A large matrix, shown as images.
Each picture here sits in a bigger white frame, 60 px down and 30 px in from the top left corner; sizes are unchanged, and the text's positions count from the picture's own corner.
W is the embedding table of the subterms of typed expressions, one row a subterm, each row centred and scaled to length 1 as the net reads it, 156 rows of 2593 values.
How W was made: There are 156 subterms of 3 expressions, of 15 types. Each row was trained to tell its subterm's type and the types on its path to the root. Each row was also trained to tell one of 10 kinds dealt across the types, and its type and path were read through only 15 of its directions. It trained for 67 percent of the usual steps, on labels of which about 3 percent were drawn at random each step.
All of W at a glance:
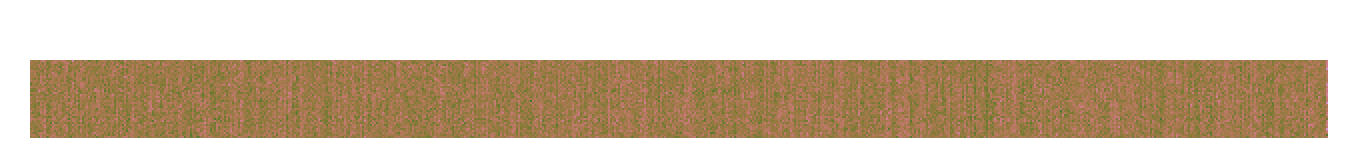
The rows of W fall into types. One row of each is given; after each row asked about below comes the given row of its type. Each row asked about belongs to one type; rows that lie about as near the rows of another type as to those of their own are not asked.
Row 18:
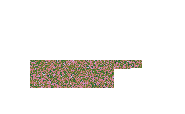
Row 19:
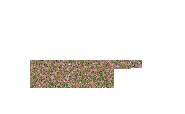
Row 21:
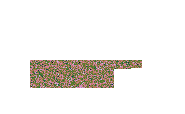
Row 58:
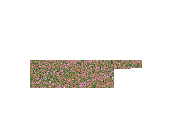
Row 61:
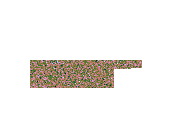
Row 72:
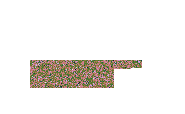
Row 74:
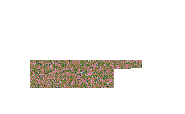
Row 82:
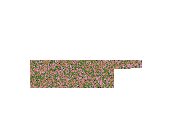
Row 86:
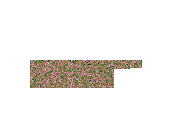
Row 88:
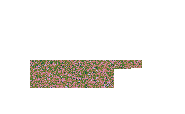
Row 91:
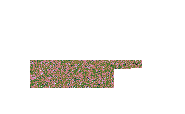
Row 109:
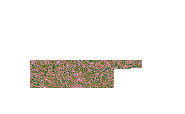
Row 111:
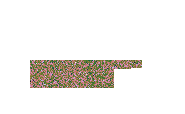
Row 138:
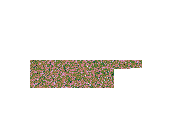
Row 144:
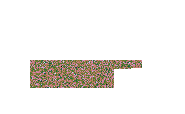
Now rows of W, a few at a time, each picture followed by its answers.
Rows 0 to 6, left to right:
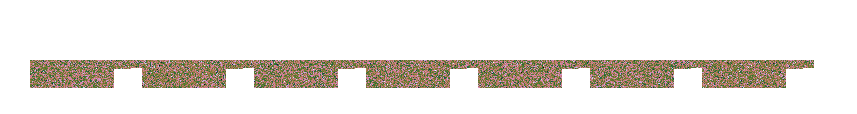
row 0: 58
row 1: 21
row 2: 58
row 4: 72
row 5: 61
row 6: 138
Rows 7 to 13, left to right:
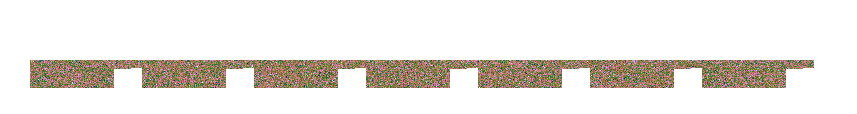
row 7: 109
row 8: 86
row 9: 111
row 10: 82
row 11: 19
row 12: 138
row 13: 58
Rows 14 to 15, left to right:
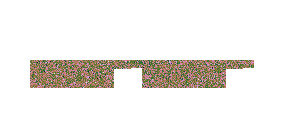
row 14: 138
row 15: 91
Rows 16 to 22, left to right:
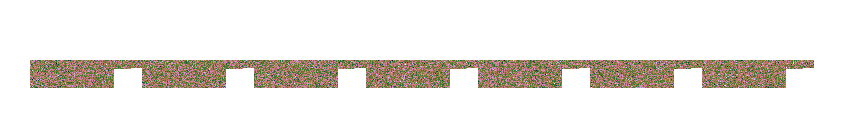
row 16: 144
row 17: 61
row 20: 19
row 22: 91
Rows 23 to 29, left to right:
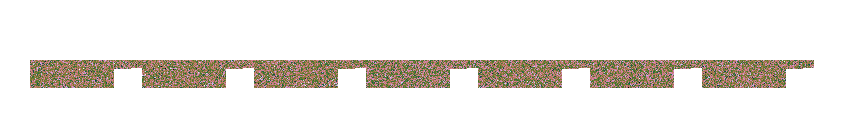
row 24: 82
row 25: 138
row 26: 18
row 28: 91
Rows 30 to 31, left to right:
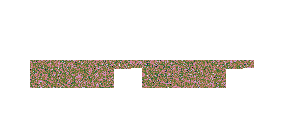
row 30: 74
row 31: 82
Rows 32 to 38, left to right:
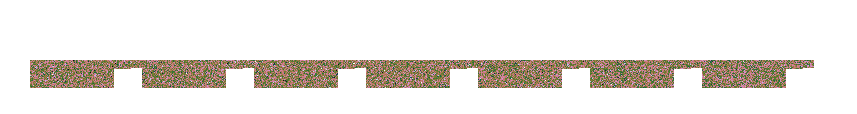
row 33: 21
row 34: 74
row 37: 58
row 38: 109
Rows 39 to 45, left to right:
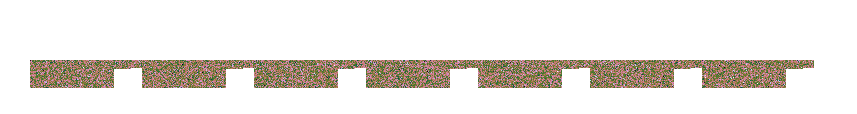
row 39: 86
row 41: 82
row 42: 58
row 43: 144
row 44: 109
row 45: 86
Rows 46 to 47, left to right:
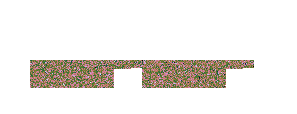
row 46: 88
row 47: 74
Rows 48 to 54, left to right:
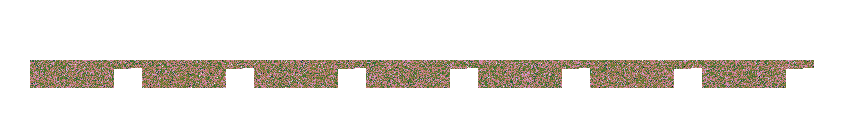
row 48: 144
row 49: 19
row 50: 138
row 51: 18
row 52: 109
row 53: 144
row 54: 18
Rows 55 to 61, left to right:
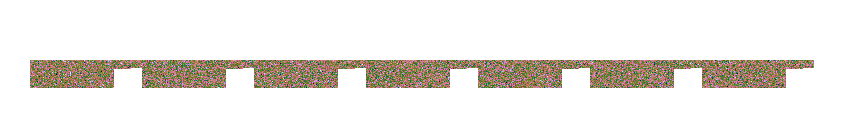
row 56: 18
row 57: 144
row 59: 21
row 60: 86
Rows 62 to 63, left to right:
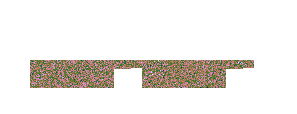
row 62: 18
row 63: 144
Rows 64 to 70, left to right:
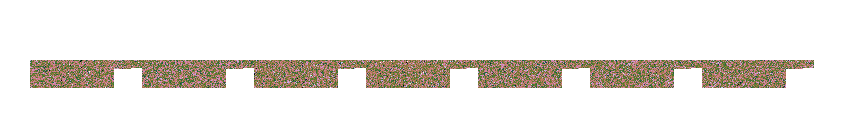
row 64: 18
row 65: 18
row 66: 72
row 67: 138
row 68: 72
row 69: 138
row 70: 19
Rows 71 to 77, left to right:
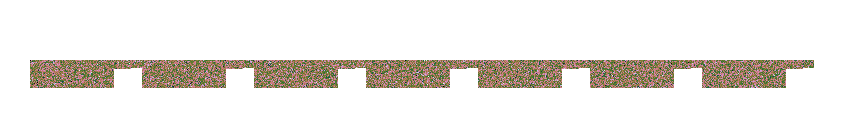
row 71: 74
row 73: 18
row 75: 74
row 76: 19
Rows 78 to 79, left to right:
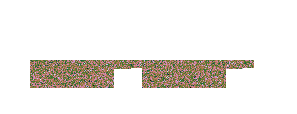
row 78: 88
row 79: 72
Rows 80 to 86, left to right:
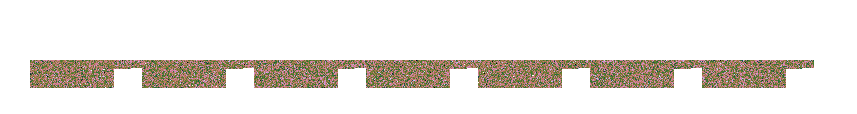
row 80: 74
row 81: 88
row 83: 82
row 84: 72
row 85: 82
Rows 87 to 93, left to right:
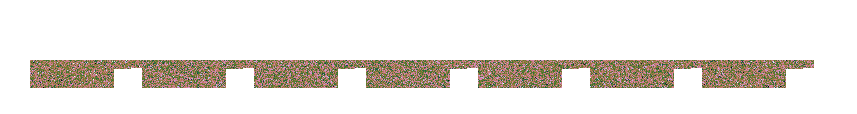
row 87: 138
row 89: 72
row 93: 138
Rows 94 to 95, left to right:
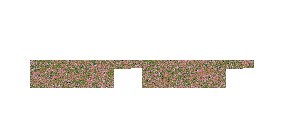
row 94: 88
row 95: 86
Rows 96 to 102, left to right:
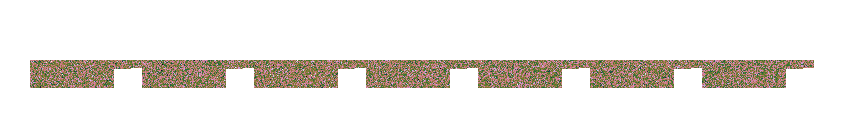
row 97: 86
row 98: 72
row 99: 72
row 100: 109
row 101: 18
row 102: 82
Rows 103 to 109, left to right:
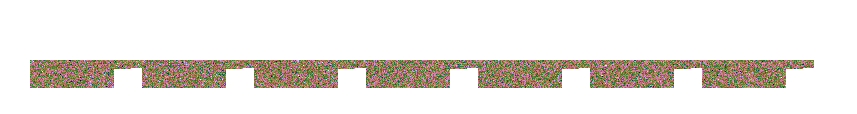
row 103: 88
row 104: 144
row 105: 88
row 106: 88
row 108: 58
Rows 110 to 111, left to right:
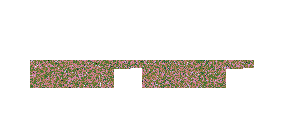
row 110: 86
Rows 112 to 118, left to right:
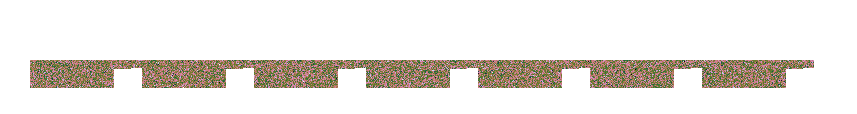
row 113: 144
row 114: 86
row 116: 82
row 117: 91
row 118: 82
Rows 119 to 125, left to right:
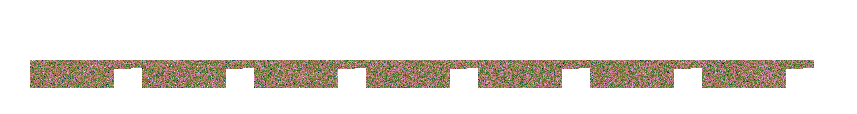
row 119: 21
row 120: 86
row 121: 61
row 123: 74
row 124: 82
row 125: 88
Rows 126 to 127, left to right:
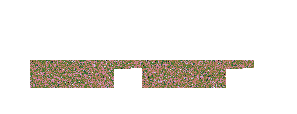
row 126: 88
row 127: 111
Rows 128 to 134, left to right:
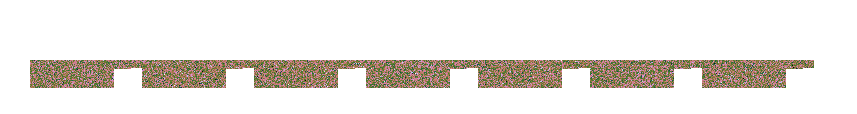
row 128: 58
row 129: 109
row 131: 58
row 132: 91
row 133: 58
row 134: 111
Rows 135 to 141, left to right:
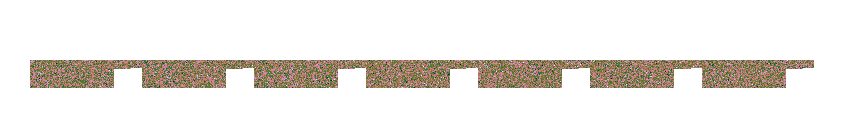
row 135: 144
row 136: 58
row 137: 91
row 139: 19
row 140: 144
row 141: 61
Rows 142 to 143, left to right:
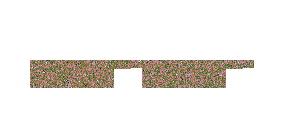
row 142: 19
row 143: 91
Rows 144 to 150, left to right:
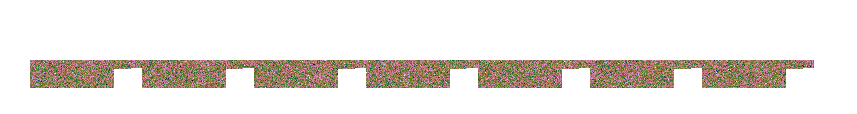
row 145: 91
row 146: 88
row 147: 19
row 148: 82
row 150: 138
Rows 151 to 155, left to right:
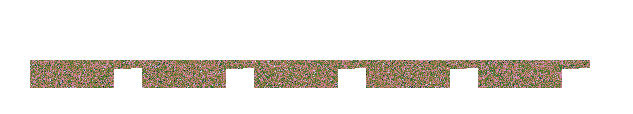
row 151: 109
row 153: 21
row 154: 144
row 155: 91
